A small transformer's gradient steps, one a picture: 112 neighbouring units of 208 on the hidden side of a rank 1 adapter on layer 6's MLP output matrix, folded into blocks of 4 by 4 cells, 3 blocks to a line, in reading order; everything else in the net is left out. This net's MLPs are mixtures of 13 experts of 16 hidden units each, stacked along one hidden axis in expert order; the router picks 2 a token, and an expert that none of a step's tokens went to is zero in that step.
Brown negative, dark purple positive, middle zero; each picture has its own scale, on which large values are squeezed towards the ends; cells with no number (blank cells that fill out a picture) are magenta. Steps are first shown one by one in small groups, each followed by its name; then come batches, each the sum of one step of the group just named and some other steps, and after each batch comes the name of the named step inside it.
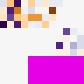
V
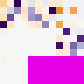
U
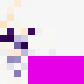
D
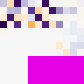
V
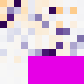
U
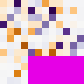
U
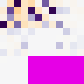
V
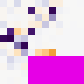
D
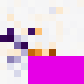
D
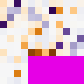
U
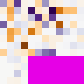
V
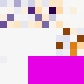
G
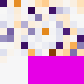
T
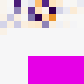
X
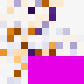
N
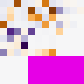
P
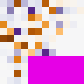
P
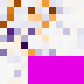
P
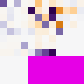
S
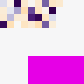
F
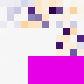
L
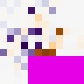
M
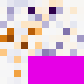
L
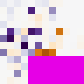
M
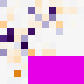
S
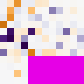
L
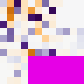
F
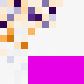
F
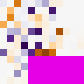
M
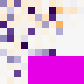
S
